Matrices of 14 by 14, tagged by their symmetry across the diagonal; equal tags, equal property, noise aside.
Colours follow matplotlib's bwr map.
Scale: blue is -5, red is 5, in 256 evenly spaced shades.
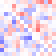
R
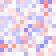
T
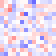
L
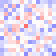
T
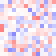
L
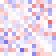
R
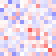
T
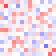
T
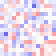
T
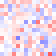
L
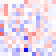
L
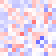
T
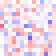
L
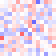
R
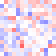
R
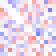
R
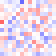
R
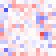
L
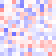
L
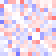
R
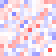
T
